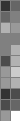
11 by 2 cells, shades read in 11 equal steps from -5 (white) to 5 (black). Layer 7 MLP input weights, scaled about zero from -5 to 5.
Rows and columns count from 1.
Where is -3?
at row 7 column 2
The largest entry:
3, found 2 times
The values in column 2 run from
-5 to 2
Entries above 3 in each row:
0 0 0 0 0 0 0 0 0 0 0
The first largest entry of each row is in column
1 1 2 1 1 1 1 1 1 1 1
